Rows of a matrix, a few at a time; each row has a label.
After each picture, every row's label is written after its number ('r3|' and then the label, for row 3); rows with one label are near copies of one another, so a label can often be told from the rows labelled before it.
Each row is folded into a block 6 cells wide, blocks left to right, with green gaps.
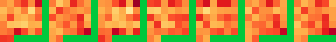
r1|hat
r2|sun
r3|hat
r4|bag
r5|bag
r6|sun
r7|sun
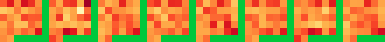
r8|bag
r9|hat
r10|sun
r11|bag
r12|sun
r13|bag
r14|hat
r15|sun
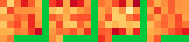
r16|sun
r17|bag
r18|hat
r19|sun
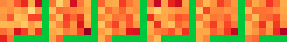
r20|hat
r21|sun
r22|sun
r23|bag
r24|sun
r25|sun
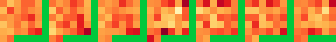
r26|sun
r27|sun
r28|sun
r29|hat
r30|bag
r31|bag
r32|hat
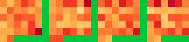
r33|sun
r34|hat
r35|bag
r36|bag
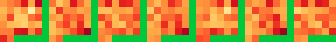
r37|hat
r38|sun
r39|bag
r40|sun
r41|hat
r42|sun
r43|bag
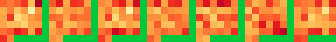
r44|hat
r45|bag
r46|hat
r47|bag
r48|bag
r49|sun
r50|hat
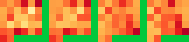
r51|hat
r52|hat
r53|sun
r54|sun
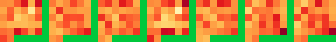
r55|hat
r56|sun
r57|bag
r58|hat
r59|bag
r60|sun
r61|sun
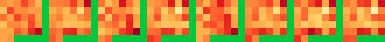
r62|sun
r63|hat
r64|sun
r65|hat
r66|sun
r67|hat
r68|hat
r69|hat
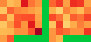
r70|sun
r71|bag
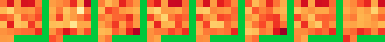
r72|bag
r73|hat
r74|sun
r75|bag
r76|bag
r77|sun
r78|bag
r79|hat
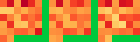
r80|bag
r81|bag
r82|bag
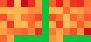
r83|bag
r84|bag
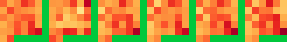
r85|sun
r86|hat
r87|sun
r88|sun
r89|sun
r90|sun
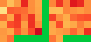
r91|sun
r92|bag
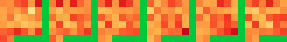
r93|hat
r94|bag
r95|bag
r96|sun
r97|sun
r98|bag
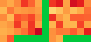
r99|sun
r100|bag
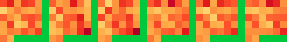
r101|bag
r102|sun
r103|sun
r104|bag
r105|bag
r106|bag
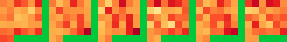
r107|hat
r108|sun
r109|sun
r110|bag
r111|sun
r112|bag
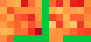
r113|sun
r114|bag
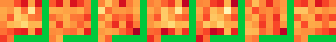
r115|hat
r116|bag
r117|sun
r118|hat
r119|hat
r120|sun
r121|bag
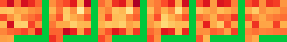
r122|bag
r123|hat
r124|hat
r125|hat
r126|bag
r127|bag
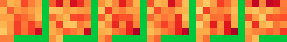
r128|sun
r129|bag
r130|sun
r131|sun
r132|sun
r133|bag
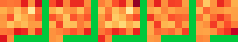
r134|hat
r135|bag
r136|hat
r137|bag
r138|sun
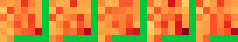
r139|sun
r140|sun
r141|sun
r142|sun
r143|sun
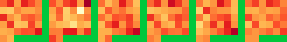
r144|bag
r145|hat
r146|sun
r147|bag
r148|sun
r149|bag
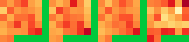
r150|sun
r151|sun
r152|sun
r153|hat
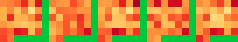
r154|hat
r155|sun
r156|hat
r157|bag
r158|hat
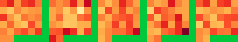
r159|bag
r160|hat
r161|sun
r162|sun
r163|bag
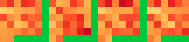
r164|bag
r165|sun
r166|bag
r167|bag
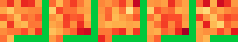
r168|bag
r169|sun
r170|hat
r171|sun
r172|bag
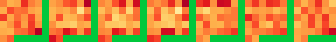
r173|sun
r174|hat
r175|hat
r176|hat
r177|bag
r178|bag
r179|sun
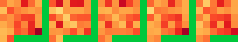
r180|sun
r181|bag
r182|bag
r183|sun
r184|sun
